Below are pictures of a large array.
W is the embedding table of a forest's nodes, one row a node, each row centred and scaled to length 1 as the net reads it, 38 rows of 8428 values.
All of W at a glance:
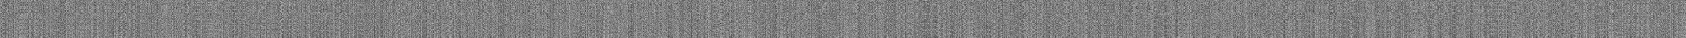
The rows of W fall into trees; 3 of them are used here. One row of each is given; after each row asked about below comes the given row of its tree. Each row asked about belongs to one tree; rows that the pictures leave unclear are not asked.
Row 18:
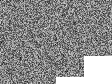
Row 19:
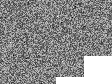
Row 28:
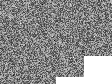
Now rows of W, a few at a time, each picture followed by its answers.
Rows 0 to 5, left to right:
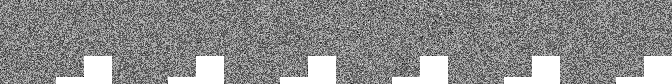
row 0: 18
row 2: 19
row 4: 19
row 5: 19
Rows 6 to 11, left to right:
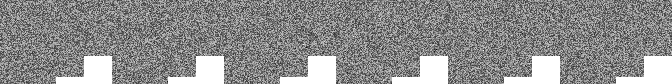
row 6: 28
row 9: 19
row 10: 28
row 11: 28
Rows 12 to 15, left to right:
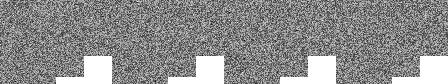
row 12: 19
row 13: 18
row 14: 18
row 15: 28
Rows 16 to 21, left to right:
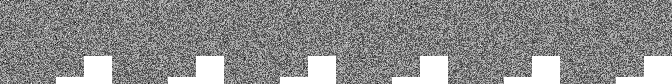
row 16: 18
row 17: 28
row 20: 28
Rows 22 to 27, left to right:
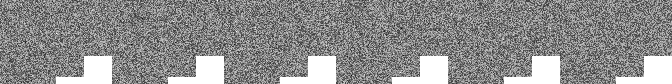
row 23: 19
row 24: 28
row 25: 19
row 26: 28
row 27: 28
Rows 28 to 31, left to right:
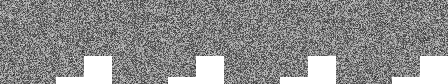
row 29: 19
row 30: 18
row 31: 28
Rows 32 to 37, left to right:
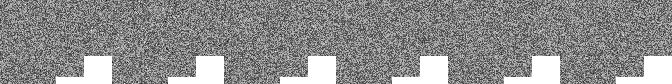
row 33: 19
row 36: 28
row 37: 28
